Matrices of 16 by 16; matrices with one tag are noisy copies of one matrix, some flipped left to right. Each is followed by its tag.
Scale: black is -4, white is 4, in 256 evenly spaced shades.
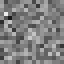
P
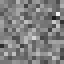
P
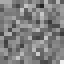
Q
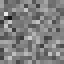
P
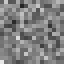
Q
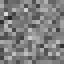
P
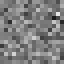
P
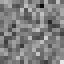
Q
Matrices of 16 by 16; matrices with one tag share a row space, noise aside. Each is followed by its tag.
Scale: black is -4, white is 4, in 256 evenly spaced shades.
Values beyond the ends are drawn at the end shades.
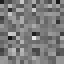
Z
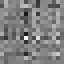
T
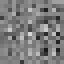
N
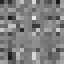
Z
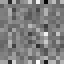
N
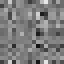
N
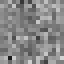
N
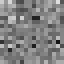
Z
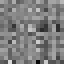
N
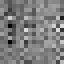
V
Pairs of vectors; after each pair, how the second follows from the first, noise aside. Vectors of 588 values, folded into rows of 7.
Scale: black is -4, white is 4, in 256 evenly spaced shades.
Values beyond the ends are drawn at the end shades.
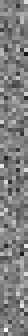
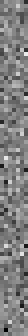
negated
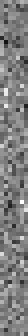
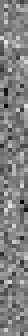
negated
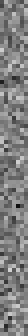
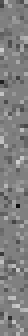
partly zeroed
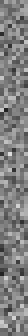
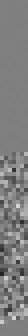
partly zeroed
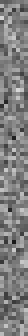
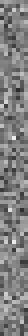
negated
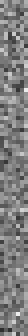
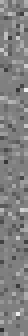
partly zeroed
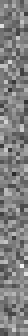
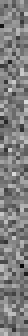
negated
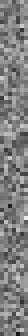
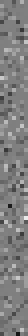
partly zeroed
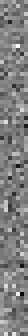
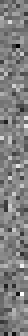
negated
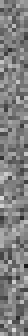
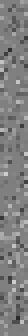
partly zeroed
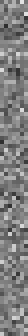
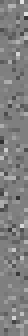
partly zeroed
